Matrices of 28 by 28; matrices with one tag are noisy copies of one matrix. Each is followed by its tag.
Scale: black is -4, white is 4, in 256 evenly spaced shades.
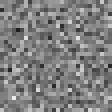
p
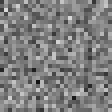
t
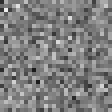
t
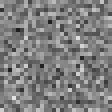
p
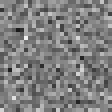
p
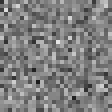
t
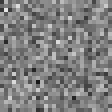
t
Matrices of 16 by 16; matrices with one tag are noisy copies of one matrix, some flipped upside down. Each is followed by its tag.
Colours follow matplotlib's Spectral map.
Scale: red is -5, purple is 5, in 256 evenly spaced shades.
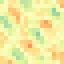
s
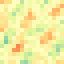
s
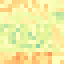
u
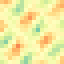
s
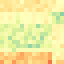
u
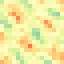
s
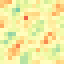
s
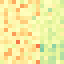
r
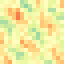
s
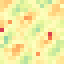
s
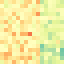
r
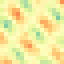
s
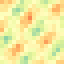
s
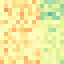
r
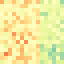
r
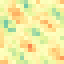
s
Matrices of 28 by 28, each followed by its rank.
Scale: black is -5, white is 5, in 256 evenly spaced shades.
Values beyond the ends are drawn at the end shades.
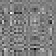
three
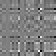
two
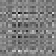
two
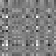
two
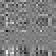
three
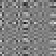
two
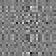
three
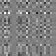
two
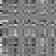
two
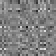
three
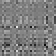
three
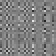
two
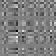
two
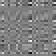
two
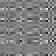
two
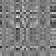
two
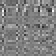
three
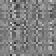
three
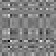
two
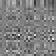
three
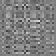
three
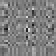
three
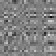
three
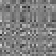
three
